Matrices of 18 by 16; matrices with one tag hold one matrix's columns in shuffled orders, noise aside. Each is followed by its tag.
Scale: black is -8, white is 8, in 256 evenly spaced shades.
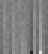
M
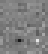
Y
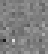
Y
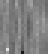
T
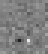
Y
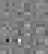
Y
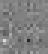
Y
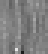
T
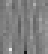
T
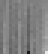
M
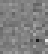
Y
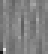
T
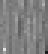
T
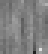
T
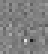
Y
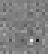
Y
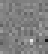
Y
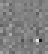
Y
